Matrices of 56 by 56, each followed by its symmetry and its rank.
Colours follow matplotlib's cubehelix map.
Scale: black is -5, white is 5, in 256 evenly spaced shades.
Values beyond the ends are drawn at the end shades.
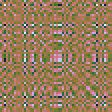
symmetric, rank three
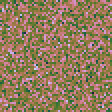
neither, full rank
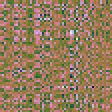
neither, rank five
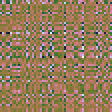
neither, rank three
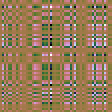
neither, rank one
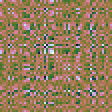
symmetric, rank three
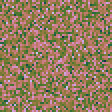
neither, full rank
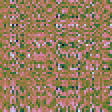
neither, rank five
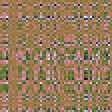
neither, rank three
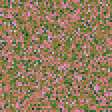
neither, full rank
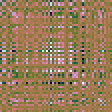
symmetric, rank three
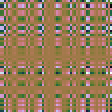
neither, rank one
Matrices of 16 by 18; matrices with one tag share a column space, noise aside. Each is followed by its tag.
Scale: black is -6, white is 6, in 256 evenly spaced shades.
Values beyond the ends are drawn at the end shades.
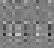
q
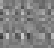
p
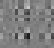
p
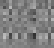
p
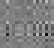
q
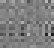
q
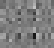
p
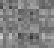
p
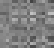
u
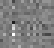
q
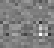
q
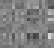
p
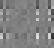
p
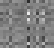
u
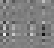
q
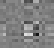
q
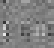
q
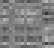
u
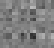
p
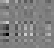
q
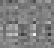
q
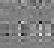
q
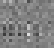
q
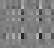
p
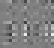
q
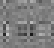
q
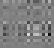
q
